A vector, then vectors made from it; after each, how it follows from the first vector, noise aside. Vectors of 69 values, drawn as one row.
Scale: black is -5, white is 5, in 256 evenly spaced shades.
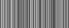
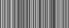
copied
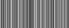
sign-scrambled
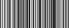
scaled up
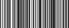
scaled up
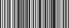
scaled up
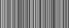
copied
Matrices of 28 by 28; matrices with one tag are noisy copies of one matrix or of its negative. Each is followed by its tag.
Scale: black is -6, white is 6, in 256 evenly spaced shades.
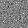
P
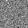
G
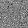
P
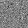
P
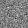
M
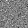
G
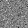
G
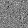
P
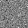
G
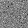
P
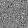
P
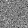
G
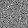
P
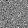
G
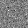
M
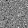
G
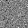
G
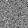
G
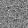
M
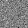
G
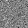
G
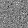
P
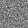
M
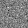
M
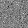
P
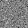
G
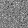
P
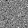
G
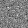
M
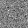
M
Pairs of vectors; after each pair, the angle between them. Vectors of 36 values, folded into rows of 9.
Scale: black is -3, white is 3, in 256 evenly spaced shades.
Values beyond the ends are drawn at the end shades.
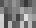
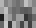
nearly opposite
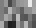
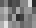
orthogonal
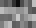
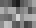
nearly parallel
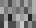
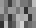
nearly parallel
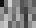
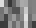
nearly opposite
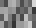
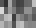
partly aligned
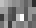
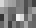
nearly parallel
